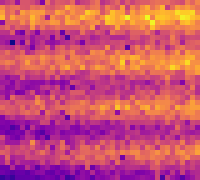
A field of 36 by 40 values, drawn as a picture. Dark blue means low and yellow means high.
The ninth with the highest average is the top right. Horizontal stripes repeat 4 times down the table. The ninth with the lowest average is the bottom left. The values follow a bell shape. No single row or column stands out from its neighbours. There is an overall slope up to the top right.
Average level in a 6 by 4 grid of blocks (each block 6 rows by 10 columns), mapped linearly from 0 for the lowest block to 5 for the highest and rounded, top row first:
3 4 4 5 / 1 2 3 3 / 2 2 3 3 / 2 2 3 4 / 0 1 1 2 / 0 1 1 2
